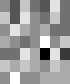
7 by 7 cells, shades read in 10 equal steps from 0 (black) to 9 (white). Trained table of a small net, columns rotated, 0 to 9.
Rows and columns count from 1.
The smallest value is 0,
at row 5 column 5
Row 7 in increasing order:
5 5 5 6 6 6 9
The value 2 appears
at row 5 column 7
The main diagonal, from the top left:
5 3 6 5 0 7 6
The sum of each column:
39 38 45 36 33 45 33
